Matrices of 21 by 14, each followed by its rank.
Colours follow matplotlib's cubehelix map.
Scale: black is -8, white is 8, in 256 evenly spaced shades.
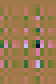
one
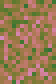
full rank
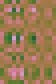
two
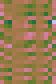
two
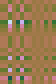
one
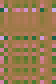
one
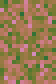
full rank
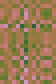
two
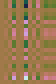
one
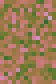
full rank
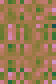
two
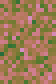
full rank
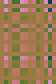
one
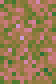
full rank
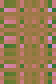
one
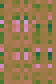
two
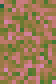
full rank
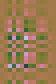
one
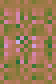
two
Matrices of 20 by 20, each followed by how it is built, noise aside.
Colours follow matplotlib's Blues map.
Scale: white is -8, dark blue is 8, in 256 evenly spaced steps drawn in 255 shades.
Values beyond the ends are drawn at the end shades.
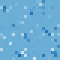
sparse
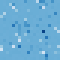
sparse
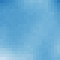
smooth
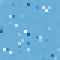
sparse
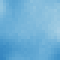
smooth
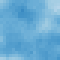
smooth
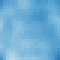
smooth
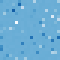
sparse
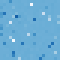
sparse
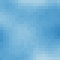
smooth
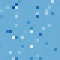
sparse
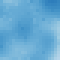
smooth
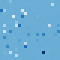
sparse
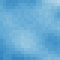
smooth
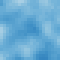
smooth
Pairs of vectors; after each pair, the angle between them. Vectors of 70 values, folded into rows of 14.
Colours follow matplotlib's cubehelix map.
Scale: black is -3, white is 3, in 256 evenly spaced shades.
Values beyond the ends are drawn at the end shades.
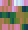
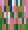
orthogonal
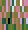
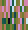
nearly parallel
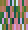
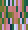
orthogonal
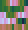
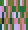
orthogonal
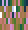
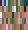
nearly parallel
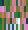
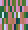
partly opposed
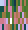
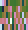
nearly parallel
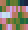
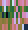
partly opposed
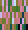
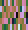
partly opposed
